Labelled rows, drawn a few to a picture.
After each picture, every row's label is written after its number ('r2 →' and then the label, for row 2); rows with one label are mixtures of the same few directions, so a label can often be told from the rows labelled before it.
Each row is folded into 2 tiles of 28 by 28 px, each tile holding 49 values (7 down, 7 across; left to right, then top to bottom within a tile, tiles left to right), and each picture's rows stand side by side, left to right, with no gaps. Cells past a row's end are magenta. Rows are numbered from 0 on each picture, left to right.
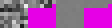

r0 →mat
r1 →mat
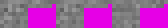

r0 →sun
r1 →sun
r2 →mat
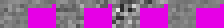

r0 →sun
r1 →mat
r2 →sun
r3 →sun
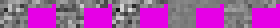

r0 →sun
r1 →mat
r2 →sun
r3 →sun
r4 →mat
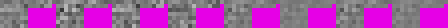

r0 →mat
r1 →sun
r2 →mat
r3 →mat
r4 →sun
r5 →sun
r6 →sun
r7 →sun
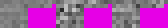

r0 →mat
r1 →sun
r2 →mat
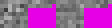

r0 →sun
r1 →mat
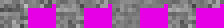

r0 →mat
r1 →mat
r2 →sun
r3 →mat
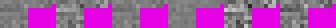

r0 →mat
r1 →mat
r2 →mat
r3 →sun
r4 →mat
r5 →mat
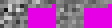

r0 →sun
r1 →sun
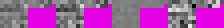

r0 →mat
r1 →mat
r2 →sun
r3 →mat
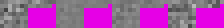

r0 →sun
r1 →sun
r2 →sun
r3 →mat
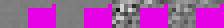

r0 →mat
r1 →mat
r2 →sun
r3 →sun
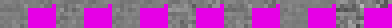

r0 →mat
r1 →sun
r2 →sun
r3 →mat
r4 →mat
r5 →sun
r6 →mat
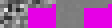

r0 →sun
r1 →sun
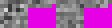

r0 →sun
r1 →mat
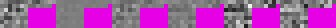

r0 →sun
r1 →sun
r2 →sun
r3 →mat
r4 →mat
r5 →mat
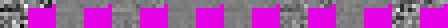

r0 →mat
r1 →mat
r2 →mat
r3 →mat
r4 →mat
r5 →mat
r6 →sun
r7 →sun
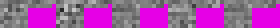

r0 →sun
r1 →sun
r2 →mat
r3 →mat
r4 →mat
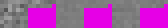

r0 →sun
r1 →sun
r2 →mat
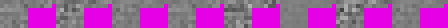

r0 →mat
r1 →sun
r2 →sun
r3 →mat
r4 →mat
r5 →sun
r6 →sun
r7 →sun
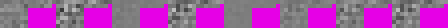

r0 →mat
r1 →sun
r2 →sun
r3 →sun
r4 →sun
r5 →sun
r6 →sun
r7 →sun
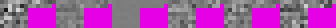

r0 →sun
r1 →mat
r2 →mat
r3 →mat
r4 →sun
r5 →mat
